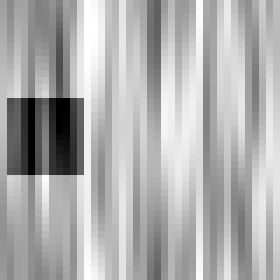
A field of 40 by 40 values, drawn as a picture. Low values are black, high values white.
Ninth with the lowest average: middle left. Odd patch: lower, in the middle left. Roughest part: middle left. Average level on the scale: 70%. Grain: streaks running down. Histogram: skewed, a long tail of low values.
